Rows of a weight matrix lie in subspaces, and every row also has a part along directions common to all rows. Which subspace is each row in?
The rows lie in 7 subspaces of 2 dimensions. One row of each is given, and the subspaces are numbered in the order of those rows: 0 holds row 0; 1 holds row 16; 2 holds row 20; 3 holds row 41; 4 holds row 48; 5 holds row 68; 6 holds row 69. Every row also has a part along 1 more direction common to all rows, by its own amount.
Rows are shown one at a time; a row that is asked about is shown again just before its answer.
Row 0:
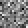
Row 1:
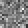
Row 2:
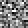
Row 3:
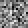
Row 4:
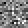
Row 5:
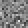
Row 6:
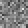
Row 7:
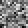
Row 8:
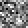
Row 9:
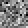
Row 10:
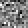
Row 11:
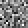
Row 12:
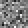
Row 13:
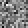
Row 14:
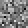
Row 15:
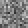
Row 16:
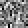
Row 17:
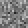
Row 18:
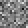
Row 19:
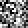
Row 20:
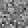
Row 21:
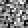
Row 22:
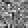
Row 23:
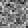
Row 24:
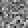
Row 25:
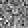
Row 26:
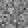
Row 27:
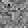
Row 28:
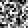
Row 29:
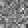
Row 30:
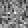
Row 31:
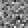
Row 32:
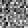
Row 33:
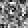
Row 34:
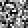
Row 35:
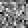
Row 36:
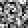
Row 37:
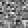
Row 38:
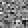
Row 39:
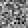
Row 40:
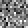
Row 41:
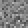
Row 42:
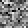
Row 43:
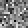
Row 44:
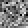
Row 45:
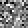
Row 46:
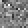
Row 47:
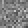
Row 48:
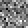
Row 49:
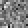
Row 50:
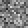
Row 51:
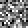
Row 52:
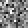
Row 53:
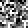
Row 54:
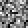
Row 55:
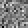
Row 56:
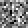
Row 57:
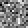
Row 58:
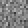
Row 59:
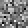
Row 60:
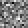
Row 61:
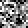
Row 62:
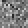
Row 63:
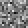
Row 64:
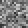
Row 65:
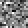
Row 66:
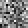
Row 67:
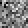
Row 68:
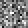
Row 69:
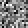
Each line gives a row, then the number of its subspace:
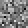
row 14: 2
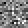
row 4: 5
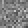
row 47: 0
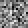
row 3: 5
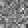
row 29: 0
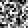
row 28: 6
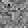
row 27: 1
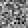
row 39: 5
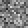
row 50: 4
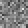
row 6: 0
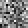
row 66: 2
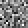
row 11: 3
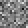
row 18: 0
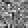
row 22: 1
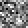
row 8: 4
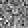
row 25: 3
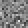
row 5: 3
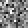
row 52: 2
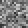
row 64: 0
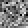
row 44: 6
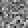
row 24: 3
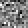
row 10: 3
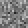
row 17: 2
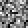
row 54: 3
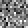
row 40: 4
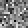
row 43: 2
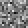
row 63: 2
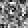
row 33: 6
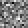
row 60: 3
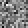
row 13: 6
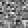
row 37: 5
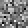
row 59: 2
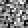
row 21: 4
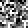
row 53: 5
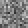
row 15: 2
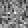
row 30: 2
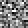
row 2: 5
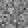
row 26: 2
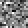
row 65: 1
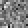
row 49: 1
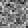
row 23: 0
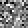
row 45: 3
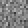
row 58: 4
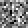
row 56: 5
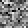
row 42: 1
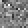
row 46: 1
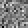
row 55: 6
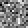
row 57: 6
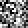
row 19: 2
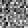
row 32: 4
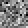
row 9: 6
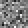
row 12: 3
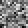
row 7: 0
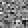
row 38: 5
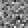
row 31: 3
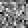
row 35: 4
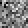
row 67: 1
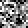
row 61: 4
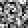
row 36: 6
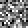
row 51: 3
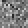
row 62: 1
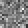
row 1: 0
